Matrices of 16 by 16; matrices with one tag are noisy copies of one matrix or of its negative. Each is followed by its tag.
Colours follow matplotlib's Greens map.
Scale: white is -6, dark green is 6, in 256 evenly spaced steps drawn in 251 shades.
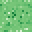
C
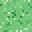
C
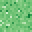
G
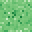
C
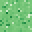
G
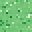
G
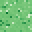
G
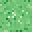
C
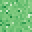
G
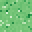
G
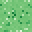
C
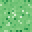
C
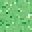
G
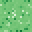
C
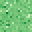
G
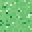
G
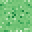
C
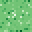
C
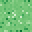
C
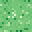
C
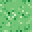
C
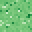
G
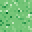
G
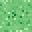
C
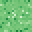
C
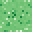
C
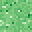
G
